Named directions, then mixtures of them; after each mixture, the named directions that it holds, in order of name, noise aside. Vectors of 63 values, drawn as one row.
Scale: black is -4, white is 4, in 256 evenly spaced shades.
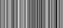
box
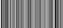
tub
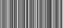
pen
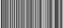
pen, tub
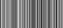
box, pen, tub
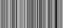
box, pen, tub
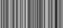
box, tub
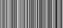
box, pen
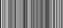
pen, tub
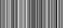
box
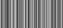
pen, tub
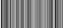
tub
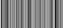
tub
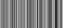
box, pen, tub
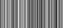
box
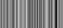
box, tub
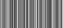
pen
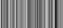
box, tub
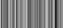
box, tub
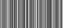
pen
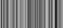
box, tub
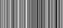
box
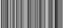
box, tub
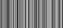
pen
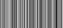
box, pen
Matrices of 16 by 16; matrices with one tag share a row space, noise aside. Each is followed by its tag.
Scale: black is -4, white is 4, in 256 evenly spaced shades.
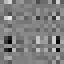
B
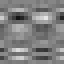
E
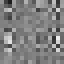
B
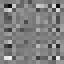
B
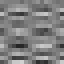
E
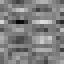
E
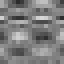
E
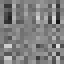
B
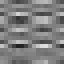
E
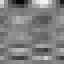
E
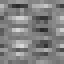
E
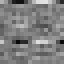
E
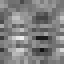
E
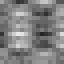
E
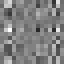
B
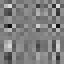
B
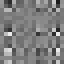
B
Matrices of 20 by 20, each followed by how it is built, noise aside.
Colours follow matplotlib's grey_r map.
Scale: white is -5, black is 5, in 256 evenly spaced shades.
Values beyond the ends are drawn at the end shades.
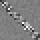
banded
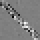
banded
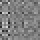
low rank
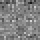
low rank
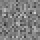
low rank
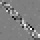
banded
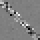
banded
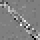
banded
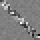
banded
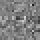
low rank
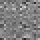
low rank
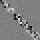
banded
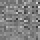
low rank
